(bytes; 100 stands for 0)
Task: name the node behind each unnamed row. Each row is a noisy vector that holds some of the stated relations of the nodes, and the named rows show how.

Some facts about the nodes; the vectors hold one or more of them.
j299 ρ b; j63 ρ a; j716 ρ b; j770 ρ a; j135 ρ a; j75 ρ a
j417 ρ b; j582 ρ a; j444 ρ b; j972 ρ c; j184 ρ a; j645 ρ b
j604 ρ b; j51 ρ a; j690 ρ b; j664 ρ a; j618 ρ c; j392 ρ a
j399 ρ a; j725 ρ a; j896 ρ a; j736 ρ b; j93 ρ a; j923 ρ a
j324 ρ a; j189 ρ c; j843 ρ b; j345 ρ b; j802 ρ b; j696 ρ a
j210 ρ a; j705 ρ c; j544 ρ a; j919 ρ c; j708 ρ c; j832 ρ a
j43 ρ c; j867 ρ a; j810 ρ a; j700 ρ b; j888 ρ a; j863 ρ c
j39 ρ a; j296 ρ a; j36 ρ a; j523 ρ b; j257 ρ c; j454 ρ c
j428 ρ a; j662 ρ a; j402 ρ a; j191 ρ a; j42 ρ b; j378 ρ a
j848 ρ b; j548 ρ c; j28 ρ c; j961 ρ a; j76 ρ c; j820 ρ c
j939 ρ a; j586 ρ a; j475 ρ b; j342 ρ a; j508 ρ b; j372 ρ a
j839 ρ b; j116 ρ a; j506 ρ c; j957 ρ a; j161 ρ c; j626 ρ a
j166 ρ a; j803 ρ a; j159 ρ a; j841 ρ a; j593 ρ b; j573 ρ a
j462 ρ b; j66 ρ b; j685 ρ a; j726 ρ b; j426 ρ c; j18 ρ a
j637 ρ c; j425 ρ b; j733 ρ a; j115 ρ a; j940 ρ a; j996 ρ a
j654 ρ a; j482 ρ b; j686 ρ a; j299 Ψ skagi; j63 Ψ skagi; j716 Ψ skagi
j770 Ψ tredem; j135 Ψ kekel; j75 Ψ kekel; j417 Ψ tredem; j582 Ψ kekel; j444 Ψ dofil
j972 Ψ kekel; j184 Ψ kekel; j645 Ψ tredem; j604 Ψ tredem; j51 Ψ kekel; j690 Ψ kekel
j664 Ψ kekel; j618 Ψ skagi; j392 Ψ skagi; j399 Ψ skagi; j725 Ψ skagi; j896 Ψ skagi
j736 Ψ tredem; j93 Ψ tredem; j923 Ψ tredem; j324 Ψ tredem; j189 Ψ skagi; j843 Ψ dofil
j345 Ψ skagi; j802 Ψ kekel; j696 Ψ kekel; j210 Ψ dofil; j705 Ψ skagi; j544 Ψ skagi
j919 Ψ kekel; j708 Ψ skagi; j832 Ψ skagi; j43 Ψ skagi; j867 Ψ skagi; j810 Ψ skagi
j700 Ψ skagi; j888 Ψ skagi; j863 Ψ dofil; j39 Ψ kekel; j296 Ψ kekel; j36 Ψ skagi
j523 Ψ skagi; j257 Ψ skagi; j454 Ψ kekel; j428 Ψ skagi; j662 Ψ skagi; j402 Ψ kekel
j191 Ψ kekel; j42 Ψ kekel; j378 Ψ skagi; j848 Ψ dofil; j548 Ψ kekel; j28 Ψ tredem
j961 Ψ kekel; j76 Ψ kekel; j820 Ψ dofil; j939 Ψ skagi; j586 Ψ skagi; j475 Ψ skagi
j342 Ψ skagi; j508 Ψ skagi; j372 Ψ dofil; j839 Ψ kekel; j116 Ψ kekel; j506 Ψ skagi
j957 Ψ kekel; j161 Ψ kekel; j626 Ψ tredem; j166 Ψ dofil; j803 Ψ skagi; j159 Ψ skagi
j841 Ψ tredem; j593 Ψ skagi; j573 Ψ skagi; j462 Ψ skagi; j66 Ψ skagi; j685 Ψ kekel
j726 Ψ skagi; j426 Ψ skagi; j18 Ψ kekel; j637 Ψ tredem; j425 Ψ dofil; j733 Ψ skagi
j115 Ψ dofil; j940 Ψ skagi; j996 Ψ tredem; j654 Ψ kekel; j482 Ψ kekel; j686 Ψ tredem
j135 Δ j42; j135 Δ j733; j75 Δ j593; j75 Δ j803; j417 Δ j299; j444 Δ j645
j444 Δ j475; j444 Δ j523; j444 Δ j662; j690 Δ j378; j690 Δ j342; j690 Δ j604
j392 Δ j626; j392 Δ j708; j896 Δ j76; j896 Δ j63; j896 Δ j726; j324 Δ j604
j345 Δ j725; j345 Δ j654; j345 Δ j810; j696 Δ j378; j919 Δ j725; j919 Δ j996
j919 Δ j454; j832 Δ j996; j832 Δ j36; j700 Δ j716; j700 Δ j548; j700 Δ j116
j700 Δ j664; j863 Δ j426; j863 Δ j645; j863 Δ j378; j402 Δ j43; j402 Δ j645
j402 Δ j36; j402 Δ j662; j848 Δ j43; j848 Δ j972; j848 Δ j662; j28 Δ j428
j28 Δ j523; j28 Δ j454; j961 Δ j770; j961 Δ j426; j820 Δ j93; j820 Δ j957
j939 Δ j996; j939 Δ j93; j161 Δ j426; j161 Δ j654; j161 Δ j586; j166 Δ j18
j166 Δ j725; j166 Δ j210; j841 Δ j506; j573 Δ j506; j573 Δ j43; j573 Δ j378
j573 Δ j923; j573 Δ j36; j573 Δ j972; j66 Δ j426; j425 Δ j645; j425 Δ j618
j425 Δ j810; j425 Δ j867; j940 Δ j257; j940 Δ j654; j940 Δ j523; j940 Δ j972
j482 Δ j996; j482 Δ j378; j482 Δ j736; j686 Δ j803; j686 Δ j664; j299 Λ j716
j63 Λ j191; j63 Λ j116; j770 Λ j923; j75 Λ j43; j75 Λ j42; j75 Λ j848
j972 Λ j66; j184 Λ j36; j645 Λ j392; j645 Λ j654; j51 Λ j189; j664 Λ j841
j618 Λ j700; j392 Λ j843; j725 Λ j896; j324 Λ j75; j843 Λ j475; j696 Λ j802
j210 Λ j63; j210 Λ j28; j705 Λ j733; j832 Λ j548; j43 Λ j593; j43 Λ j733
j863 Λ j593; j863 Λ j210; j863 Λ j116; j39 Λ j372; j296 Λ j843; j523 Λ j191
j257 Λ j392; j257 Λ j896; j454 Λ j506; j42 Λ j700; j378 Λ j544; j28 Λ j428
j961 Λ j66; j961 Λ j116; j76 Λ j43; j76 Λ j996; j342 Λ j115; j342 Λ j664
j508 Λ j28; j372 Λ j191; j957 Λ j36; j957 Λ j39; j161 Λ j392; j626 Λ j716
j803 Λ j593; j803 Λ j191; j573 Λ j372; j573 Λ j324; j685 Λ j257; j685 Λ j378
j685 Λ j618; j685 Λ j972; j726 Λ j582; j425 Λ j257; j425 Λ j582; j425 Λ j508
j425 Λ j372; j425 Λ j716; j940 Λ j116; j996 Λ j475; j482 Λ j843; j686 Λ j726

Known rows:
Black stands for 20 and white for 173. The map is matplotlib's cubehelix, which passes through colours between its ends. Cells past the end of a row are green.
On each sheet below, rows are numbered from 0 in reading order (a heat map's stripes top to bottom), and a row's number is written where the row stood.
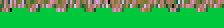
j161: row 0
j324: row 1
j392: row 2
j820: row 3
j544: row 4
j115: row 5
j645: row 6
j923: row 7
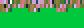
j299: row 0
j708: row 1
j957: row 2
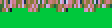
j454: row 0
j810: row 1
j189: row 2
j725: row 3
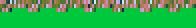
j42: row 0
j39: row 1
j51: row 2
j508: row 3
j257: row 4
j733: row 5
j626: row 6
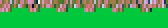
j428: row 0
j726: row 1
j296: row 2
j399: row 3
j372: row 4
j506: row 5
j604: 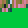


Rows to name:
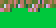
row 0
j166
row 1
j18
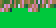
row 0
j75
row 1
j896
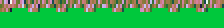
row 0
j43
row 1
j63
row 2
j686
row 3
j996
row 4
j191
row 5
j36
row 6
j841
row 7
j462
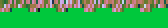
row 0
j961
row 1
j28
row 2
j426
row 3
j586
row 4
j378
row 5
j210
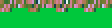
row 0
j582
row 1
j425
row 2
j345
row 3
j135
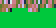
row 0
j705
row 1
j803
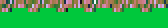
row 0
j482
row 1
j654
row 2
j76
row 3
j523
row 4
j93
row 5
j843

